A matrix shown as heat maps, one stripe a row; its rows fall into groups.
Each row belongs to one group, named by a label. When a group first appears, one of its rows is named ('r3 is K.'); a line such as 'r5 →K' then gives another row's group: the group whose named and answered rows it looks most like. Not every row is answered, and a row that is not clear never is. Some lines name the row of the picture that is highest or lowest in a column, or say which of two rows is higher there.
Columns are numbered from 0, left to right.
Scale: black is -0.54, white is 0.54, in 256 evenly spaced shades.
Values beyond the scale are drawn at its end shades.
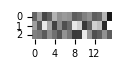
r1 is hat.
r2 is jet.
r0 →jet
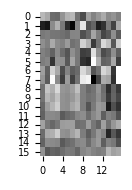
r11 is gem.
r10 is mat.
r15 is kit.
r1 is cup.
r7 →hat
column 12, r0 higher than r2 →Yes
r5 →jet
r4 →jet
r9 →mat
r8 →mat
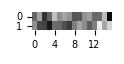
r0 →jet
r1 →kit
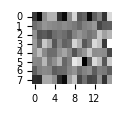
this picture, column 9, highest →5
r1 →mat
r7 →cup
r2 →kit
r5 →hat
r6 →gem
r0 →cup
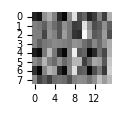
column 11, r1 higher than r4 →Yes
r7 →kit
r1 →jet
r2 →jet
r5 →hat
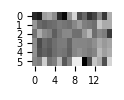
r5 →hat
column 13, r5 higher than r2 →Yes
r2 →gem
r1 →kit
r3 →kit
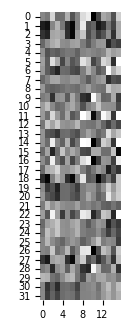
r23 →mat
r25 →gem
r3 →mat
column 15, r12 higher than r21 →No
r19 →kit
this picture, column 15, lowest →15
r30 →kit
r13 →kit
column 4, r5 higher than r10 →No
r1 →cup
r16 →hat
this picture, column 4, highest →15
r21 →mat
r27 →cup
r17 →mat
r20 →kit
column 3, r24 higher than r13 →Yes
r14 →hat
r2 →cup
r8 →kit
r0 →hat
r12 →mat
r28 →jet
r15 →jet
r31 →kit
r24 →mat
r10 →gem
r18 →cup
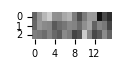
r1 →gem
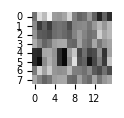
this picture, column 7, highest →0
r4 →cup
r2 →kit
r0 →mat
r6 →mat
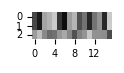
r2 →gem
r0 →cup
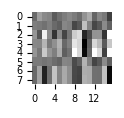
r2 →hat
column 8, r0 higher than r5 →Yes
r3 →hat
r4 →hat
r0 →gem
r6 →jet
